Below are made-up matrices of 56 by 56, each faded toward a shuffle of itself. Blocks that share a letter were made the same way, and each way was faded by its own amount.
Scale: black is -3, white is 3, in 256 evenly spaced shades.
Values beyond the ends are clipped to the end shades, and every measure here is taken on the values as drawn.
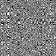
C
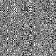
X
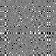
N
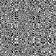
C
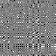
N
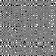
N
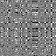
N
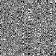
X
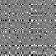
N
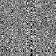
X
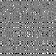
N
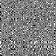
C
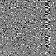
C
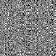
X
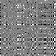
N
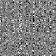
C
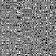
C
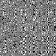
C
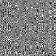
C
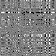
N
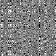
C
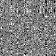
X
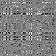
N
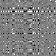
N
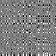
N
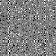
C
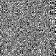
X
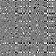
N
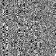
X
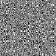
X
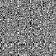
X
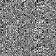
X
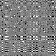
N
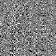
X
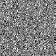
X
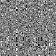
X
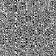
X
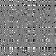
N
